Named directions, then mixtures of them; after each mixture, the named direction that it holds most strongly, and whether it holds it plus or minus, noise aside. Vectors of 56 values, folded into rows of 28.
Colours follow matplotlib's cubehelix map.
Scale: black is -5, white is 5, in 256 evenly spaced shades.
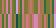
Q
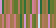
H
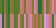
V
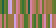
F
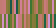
Q, minus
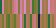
H, minus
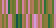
Q, plus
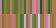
H, plus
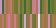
H, plus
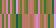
Q, plus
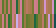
Q, minus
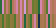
H, minus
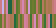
F, minus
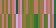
Q, minus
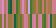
F, minus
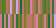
Q, plus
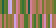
F, plus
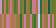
H, plus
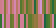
V, minus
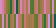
Q, minus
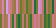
V, minus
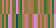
Q, plus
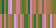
F, plus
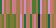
H, minus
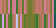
Q, minus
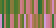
V, plus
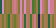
H, minus
